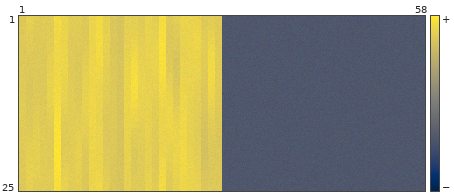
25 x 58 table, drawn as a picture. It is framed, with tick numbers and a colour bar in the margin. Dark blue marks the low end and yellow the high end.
It is made of 1 by 2 panels. Panel 1,1: very high, streaked downward, faint in contrast. Panel 1,2: low, flat.
